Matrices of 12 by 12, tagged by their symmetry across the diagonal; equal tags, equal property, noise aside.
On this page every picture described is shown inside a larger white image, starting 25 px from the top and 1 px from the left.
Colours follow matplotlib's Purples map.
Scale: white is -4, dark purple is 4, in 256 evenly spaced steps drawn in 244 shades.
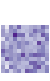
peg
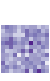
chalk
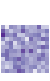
peg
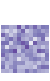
peg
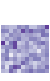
peg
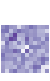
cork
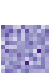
cork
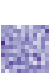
chalk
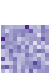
peg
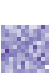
peg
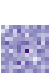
cork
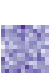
chalk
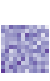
chalk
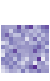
chalk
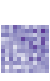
chalk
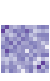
cork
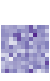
chalk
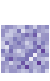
cork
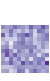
peg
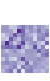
cork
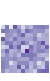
cork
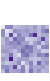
cork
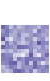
peg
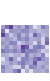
cork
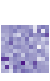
chalk
